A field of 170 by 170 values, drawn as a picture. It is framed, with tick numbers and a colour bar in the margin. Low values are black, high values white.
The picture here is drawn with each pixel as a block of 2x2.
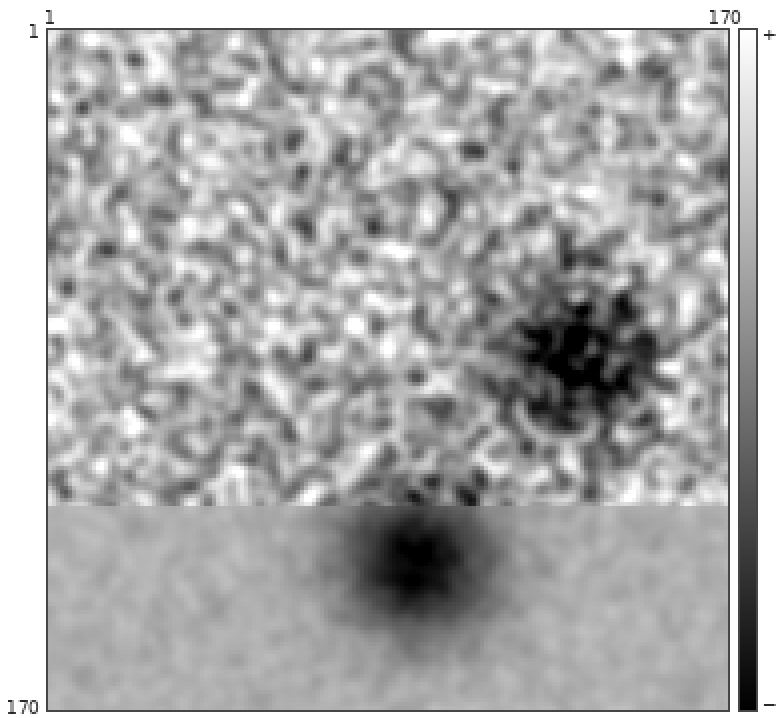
There are no regular stripes. There are two dips. A horizontal seam about 70% of the way down splits the table, and the bottom part is calmer. Neither half mirrors the other. Most values sit high, with a long tail of low ones.
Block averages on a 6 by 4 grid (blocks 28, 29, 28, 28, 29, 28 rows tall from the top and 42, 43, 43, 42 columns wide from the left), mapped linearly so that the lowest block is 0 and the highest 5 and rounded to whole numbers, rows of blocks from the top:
5 5 5 5 / 5 4 4 4 / 5 5 3 2 / 5 4 3 2 / 5 3 0 5 / 5 4 3 5
